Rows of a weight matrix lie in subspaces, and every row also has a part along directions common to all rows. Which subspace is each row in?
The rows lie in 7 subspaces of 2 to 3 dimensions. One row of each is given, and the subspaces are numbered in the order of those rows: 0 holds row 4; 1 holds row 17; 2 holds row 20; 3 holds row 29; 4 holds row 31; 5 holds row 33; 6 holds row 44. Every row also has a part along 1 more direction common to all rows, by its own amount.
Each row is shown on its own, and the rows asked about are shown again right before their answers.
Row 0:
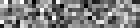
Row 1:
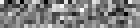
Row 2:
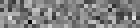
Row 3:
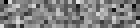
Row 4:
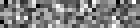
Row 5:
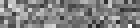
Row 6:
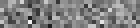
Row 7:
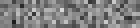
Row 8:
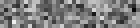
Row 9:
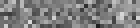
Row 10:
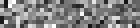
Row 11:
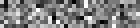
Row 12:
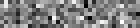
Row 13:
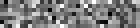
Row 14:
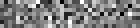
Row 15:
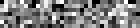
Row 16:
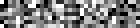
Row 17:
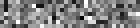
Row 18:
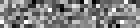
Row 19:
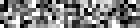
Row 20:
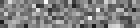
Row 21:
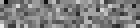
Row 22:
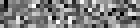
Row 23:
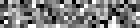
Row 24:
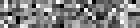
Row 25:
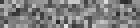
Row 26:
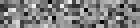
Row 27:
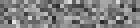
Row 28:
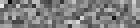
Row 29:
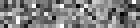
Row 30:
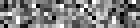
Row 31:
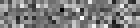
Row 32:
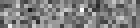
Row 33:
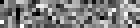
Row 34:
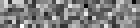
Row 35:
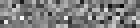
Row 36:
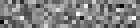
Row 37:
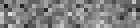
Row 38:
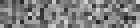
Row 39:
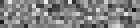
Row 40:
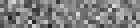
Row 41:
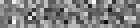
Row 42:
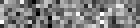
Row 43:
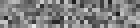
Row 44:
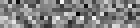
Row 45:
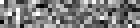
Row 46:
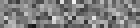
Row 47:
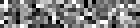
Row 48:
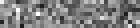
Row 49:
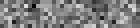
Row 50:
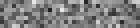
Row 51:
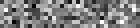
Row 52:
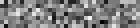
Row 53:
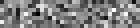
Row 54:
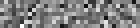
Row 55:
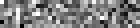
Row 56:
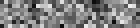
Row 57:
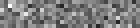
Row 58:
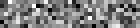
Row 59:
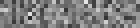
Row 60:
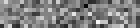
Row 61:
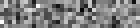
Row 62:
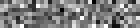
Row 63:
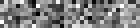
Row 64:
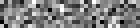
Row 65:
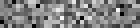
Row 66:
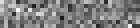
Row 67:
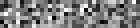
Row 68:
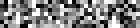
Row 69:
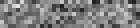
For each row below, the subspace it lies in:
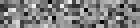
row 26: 0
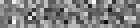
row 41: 4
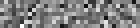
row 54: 4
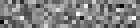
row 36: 6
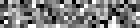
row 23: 6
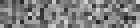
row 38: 4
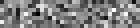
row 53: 5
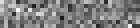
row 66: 5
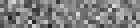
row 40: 3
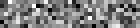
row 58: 2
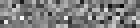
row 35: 6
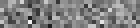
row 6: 3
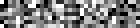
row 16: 2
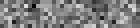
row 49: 0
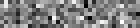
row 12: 1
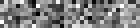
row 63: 6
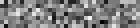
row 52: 1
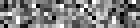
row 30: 3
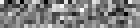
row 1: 2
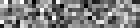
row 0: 4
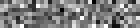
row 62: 4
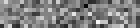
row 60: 4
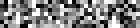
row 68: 2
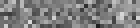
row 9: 3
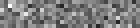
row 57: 5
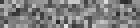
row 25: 1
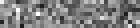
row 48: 5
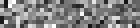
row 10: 5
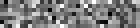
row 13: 4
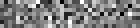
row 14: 6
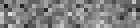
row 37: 3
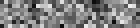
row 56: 0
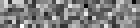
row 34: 4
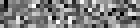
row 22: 6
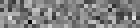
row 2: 3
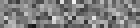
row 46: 6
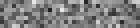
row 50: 1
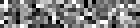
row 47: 1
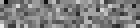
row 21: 2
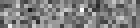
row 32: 0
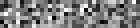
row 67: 0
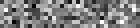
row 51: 0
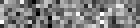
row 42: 3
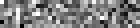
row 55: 5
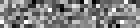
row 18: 1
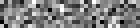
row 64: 1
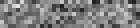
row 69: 2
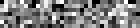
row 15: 2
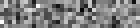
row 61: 0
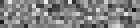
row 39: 2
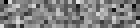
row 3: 2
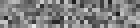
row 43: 6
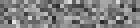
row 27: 0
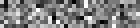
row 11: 1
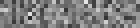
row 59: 4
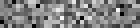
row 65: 6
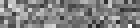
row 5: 5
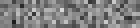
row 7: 4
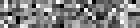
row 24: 3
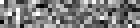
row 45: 5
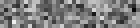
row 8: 0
